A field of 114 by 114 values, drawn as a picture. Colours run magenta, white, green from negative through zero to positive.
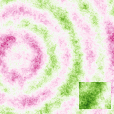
The bottom right is the ninth with the highest average. In the bottom right lies a patch that is higher than the rest. On average the colour sits 50% of the way up the scale. Rings spread out from the middle left.
